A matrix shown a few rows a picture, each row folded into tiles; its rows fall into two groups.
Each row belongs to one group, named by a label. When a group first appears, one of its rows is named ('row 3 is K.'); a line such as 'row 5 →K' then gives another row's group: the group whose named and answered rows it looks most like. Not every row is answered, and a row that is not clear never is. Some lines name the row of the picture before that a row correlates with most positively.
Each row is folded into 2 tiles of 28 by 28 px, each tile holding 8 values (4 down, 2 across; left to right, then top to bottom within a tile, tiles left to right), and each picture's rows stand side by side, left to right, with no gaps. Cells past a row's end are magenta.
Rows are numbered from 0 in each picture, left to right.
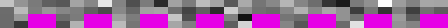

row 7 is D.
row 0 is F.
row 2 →F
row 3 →D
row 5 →F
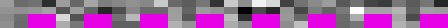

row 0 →F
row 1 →D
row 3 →F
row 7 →F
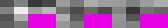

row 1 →D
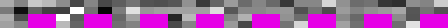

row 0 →D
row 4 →F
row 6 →F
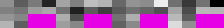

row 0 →F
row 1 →D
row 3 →F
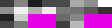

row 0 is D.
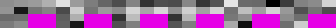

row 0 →D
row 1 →F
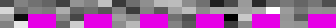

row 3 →F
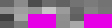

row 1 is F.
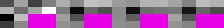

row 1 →D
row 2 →D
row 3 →D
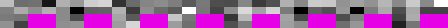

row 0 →F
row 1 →D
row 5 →D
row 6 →D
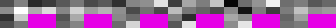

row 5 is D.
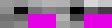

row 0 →D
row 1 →D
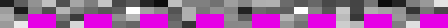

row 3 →F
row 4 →D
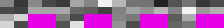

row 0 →F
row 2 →F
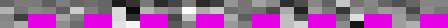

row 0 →F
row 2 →F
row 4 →D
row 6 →F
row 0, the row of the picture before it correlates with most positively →1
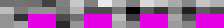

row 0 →F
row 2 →D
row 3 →D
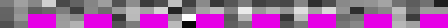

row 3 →F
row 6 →D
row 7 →F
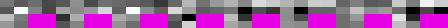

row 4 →D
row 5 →D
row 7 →D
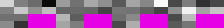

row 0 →F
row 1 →D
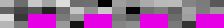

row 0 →D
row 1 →F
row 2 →D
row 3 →F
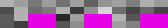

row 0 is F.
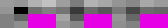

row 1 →D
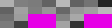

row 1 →F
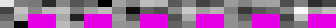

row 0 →F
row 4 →D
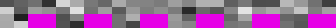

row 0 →F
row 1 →F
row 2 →F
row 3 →D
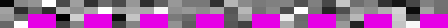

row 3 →F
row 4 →F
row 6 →F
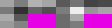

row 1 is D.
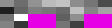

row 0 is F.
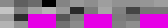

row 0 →F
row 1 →D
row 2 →D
